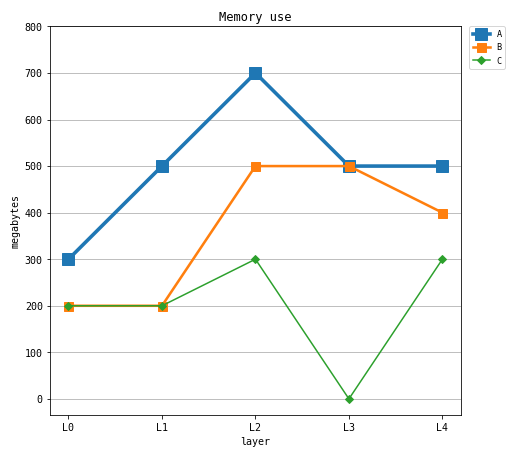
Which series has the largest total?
A
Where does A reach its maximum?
L2
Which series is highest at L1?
A
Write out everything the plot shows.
Title: Memory use
x-axis: layer, ticks L0 L1 L2 L3 L4
y-axis: megabytes, ticks 0 100 200 300 400 500 600 700 800
Legend: A, B, C
Values:
A: 300 500 700 500 500
B: 200 200 500 500 400
C: 200 200 300 0 300
